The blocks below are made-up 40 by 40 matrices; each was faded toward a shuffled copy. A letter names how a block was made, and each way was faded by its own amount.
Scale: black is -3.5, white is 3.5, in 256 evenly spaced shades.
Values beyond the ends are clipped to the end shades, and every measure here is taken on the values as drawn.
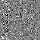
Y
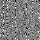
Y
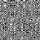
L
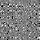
L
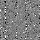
Y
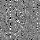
Y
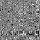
L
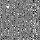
Y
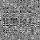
L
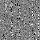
Y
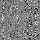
Y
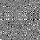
L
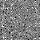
Y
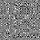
L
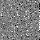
Y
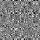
L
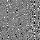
Y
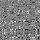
L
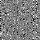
Y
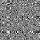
L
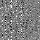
Y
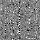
Y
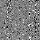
Y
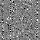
Y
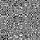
L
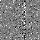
Y
